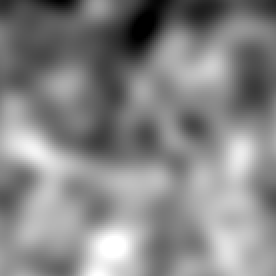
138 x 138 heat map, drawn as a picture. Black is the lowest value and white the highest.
Grain: smooth. Slope: up to the bottom. Odd rows or columns: none. Lone odd cells: none. Ninth with the lowest average: top middle.
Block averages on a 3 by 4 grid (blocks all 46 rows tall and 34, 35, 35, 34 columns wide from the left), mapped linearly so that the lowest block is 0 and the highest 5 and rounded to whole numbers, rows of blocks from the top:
0 0 1 1
4 2 2 3
3 5 3 5
